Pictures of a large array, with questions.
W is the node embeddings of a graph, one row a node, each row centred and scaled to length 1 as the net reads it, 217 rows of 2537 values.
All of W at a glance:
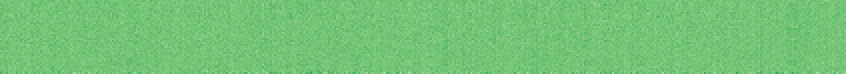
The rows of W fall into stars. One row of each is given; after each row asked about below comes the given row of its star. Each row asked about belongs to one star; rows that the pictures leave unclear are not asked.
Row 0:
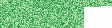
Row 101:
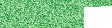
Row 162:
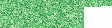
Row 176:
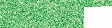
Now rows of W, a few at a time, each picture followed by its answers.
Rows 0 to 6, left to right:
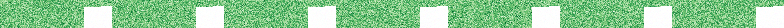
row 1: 176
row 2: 162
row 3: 176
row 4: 0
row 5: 176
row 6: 162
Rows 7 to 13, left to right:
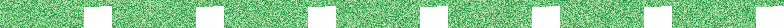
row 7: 176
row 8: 176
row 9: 162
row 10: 162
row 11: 162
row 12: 162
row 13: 101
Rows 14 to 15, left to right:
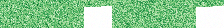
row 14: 162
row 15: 101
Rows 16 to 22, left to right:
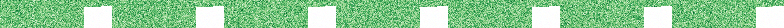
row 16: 101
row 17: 162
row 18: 101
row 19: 0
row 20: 162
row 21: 176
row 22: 101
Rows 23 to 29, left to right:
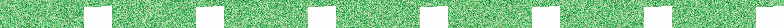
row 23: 162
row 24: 101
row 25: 101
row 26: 101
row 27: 162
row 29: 0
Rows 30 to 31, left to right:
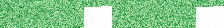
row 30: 176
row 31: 176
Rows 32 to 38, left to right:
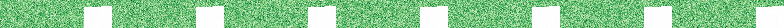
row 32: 162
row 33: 101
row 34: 176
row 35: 162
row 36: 101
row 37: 162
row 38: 101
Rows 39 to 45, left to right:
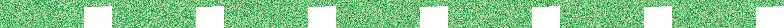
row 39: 0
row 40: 176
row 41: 162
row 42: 0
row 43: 101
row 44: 0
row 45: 101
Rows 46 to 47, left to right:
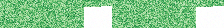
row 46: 0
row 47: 101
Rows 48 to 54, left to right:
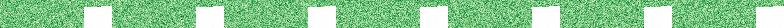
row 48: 0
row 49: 0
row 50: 101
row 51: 101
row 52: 0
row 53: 101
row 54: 0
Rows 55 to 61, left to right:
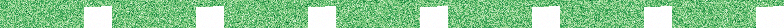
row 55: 162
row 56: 162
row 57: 0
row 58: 101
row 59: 101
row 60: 176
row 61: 101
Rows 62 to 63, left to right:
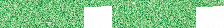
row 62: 162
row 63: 176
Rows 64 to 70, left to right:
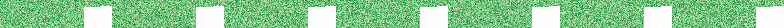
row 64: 101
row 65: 176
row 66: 176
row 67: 101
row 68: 0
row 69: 176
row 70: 162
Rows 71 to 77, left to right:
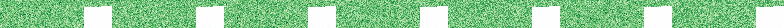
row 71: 162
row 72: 101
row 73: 0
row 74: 0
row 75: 162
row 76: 176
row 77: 0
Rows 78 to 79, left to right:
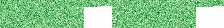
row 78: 176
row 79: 176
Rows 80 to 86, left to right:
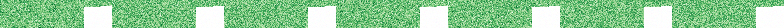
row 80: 101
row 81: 176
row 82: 176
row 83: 0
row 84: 0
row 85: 101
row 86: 101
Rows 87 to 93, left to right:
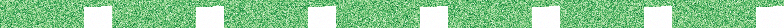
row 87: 0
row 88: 176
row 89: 101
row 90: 0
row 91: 101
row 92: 101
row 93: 176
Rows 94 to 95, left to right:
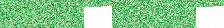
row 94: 101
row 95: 176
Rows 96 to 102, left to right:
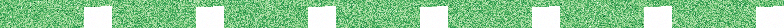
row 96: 176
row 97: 162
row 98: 101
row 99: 101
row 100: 162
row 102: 162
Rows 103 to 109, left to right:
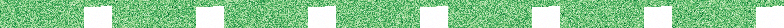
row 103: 101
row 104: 162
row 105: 0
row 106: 101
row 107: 176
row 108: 162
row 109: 176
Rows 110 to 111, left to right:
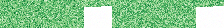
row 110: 162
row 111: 101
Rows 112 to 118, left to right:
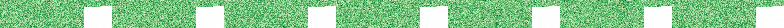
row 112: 176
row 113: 162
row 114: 176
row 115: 0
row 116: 176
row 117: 162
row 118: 0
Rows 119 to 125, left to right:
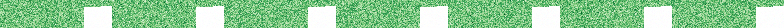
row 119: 0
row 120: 101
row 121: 101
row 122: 0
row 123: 162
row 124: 101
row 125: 162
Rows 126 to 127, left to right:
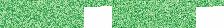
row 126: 176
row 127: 176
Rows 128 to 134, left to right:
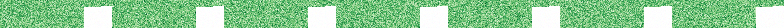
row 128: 176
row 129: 0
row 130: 101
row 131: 101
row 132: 0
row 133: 176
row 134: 101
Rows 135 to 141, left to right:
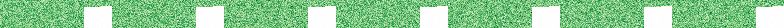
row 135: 176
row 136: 162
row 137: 0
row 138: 0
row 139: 0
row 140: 101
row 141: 101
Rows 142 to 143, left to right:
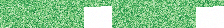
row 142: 101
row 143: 176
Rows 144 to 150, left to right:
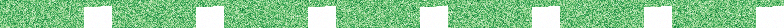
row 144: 101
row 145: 176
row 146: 101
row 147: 101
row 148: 176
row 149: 0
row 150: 176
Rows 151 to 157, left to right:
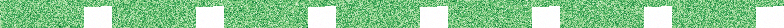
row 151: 176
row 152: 0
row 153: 101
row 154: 0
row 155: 162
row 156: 176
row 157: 0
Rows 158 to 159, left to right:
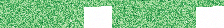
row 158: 0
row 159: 176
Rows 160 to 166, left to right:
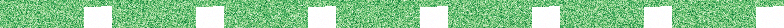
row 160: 101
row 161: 101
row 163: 162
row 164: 176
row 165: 176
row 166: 162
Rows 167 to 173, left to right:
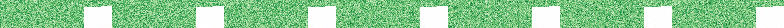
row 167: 101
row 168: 176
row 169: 0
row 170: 101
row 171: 176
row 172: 162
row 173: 0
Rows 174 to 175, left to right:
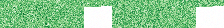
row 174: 162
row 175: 176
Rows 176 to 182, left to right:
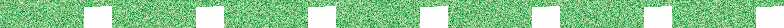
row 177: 101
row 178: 162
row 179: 0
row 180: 176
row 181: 176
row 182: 101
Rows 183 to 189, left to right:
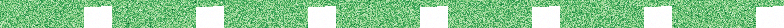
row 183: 162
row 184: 101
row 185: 101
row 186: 0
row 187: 162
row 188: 101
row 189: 176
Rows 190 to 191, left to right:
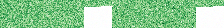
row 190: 101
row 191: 0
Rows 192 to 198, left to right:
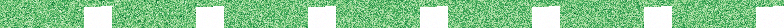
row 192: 101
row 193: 0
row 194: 162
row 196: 101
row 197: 162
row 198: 0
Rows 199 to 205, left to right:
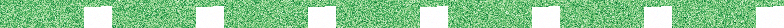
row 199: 101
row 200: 176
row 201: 176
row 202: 0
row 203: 176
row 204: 0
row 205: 0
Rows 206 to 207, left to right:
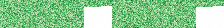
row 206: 162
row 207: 101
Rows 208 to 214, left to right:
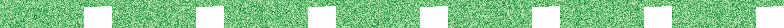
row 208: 176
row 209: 176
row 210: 101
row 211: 101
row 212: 0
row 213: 101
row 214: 162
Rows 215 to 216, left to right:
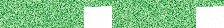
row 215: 162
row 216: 162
